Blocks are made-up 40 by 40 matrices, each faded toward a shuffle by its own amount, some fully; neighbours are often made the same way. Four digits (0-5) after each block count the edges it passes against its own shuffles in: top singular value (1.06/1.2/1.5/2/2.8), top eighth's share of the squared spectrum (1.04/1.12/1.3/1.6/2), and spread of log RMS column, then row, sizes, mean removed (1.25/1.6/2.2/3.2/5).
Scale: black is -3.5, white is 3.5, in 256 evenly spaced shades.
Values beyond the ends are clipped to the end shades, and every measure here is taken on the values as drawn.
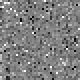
2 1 0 0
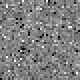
2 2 0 0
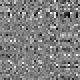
4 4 2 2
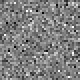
0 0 0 0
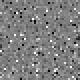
1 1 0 0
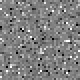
0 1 0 0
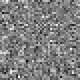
3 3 1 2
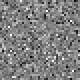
0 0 0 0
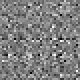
4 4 2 2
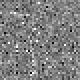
3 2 0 1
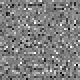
3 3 1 1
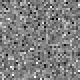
0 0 0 0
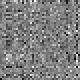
3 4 2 2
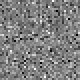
2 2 0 1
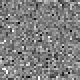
1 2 0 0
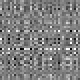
4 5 3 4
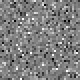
0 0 0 0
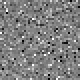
0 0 0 0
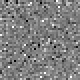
1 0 0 0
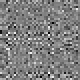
4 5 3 3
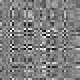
4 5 3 3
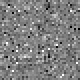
2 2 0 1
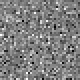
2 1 0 1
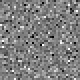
2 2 0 0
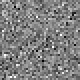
0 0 0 0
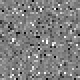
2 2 0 1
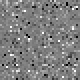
2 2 1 0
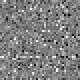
1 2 0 1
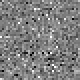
1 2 1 2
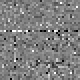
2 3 1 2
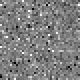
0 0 0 0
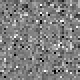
1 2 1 2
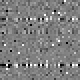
4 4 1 2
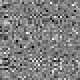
4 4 2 2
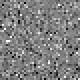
2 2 1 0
